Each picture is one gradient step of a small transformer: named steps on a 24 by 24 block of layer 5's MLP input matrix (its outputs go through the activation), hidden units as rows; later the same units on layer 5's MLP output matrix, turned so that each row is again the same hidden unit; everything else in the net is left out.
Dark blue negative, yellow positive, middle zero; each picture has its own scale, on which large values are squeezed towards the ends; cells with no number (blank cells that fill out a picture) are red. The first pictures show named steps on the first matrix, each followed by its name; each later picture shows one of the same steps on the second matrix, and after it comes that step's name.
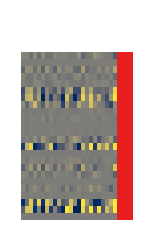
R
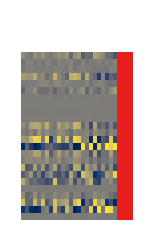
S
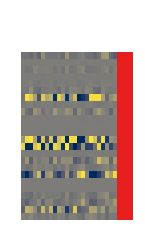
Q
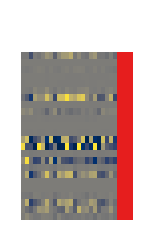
Q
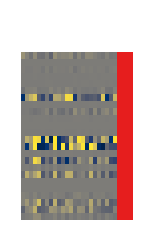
Q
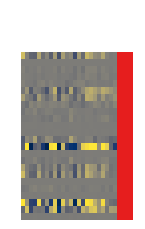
R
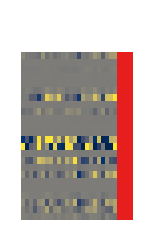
Q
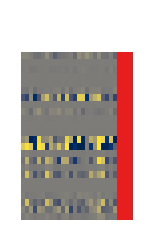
Q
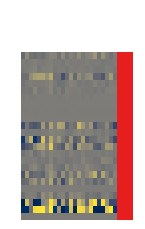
S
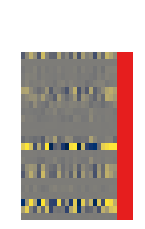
R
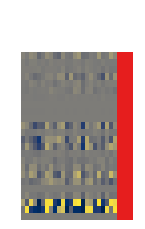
S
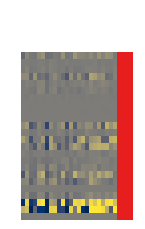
S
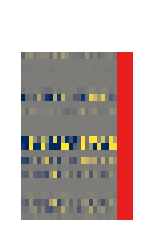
Q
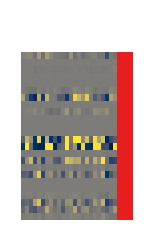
Q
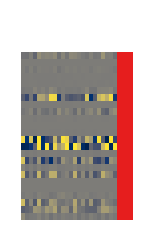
Q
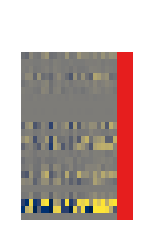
S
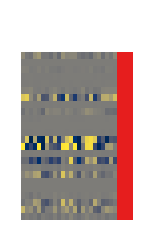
Q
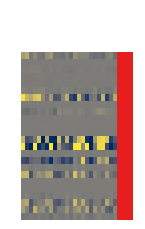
Q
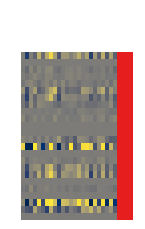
R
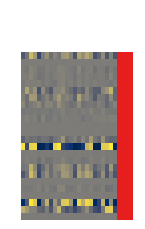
R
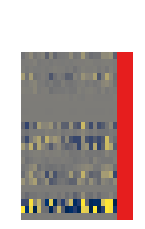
S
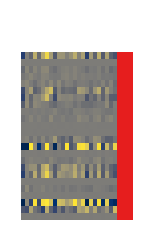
R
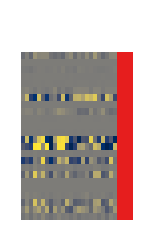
Q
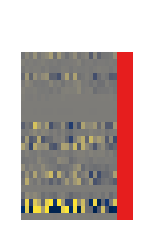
S
